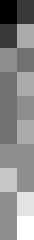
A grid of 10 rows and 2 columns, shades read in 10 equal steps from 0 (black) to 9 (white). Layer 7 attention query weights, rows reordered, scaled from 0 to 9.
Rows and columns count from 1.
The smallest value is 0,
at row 1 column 1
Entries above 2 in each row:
0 1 2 2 2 2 2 2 2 2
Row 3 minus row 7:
0 -1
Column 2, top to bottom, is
2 6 4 6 5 6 5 5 8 9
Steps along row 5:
up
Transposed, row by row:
0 2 5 4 4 4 5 7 5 5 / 2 6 4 6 5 6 5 5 8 9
